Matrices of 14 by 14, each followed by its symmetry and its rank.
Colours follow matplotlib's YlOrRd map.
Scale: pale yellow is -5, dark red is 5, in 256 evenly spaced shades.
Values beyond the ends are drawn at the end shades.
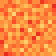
symmetric, full rank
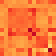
symmetric, rank three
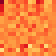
neither, rank three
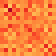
symmetric, rank three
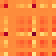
symmetric, rank one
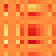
neither, rank one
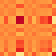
symmetric, rank one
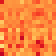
neither, rank three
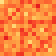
symmetric, full rank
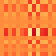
neither, rank one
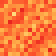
symmetric, full rank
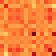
symmetric, rank three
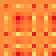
symmetric, rank one
